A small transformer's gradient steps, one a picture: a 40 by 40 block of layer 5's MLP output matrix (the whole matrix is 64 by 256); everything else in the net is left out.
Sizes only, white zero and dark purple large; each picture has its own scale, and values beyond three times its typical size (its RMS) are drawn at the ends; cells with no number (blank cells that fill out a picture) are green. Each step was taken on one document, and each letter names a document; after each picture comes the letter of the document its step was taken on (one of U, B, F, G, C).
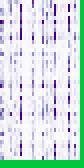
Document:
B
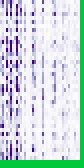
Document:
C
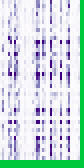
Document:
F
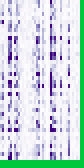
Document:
F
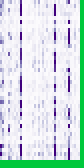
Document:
B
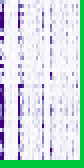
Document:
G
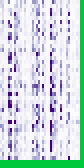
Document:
F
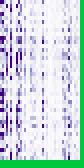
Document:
C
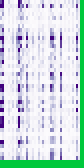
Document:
G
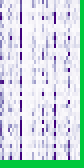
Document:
B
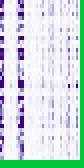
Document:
G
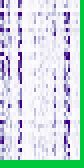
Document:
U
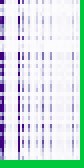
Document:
G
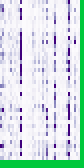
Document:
B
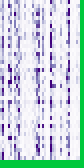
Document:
F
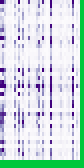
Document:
G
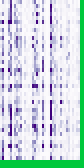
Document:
F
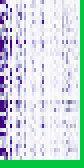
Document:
C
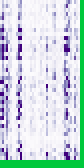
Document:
U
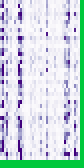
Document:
U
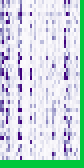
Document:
U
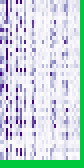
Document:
C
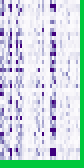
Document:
C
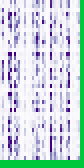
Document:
F
